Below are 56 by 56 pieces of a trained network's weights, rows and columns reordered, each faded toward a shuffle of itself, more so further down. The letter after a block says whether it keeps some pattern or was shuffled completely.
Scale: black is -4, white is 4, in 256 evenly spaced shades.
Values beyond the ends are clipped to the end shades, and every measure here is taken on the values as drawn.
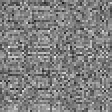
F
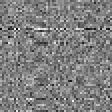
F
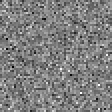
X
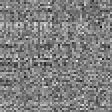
F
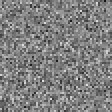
X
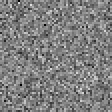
X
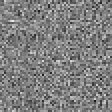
F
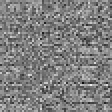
F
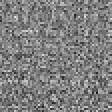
F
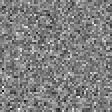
F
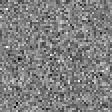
F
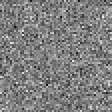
F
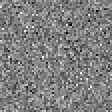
X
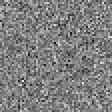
X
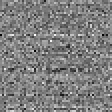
F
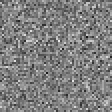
F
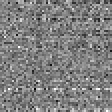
F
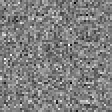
F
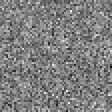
X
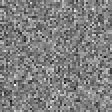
F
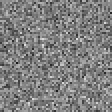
X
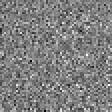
F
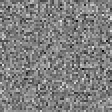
F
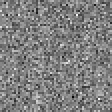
F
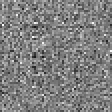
F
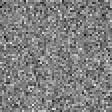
X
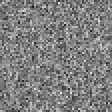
X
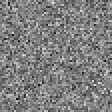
X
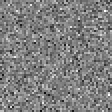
X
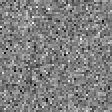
X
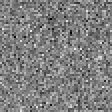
X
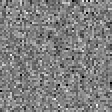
F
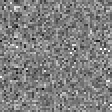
F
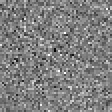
X
